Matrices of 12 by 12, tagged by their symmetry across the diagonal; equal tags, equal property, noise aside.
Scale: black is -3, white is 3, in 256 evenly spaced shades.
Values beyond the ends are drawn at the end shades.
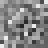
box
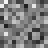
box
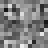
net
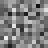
net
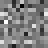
net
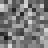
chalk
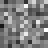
chalk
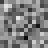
box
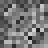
box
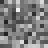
chalk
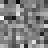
net
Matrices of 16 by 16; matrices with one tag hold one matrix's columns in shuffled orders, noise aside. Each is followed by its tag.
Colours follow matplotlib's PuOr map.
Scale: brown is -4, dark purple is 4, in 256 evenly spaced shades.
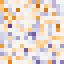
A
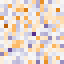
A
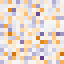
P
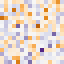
A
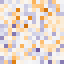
A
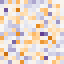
P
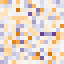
P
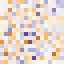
P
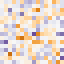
P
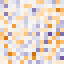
P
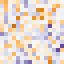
A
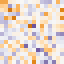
A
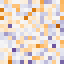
A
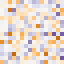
P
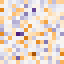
P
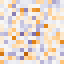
P
